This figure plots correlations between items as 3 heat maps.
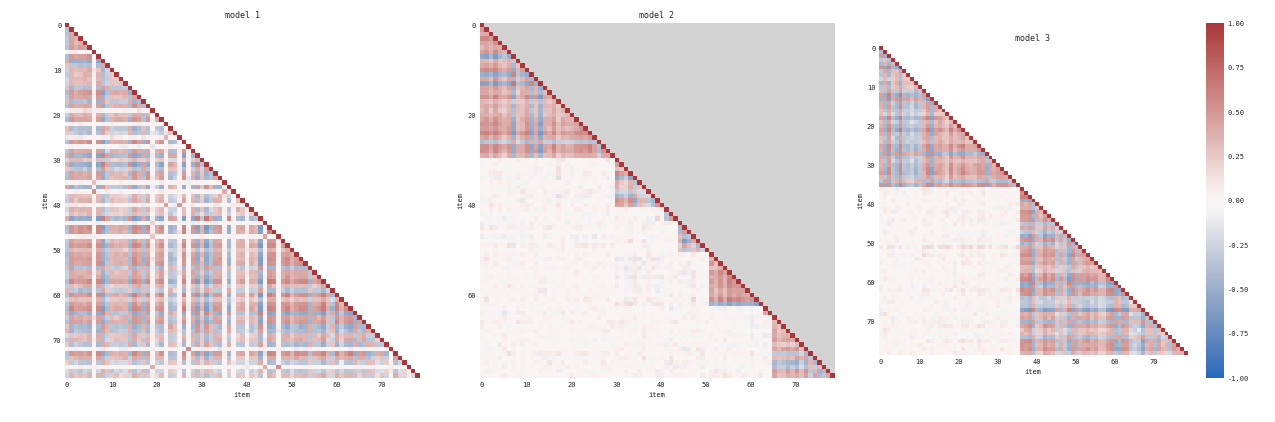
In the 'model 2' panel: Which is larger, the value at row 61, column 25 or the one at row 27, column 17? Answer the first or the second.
the second
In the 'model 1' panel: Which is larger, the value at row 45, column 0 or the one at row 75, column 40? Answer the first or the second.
the second
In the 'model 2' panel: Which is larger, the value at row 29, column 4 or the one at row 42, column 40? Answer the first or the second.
the first
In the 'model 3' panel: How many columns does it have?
79
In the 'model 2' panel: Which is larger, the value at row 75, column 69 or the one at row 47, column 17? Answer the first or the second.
the second
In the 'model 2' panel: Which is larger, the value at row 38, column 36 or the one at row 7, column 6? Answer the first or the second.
the first
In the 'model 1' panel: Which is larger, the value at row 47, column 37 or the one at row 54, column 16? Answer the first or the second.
the first
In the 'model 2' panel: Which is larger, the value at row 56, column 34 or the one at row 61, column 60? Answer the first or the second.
the second
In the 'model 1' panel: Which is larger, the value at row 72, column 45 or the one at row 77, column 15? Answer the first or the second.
the first
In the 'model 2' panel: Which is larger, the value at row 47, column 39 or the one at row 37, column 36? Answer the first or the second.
the first
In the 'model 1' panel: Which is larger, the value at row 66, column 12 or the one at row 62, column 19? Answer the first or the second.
the first
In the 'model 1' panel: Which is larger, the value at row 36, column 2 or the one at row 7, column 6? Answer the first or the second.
the second
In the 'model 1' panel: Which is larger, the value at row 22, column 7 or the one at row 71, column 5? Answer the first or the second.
the first
